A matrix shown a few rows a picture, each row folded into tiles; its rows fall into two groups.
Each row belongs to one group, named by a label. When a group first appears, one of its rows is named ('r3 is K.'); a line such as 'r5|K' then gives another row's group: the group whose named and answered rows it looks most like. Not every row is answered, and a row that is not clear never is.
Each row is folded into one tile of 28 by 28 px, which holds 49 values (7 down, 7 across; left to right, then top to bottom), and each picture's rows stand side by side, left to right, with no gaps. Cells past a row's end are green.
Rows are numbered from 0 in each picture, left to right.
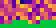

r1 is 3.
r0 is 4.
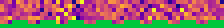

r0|3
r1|3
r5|3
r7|3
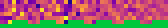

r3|3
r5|3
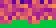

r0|4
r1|4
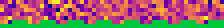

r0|3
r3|4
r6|4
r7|3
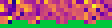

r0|3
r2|4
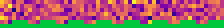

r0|3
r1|3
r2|3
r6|4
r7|4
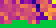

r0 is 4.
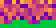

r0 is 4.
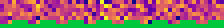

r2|4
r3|4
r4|4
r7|4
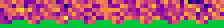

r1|3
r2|3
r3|4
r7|3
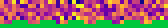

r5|4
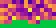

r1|3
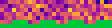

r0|3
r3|4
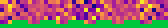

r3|3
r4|4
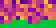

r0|4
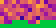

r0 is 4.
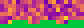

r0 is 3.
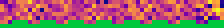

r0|3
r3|4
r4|4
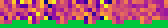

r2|4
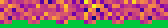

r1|4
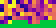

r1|4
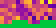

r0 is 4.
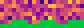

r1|4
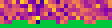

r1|3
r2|4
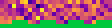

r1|3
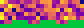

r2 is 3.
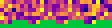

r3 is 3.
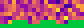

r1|4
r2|3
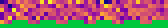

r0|3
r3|4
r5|4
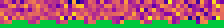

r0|4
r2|4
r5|3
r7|4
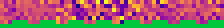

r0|3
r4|3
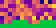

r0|4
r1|4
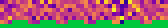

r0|3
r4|3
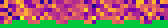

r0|4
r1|4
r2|3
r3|3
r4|4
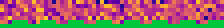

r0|3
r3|4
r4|3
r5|4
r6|4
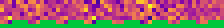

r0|3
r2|3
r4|3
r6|4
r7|4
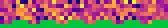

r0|4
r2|4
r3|4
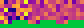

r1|3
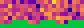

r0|4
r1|3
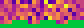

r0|4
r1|4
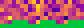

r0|3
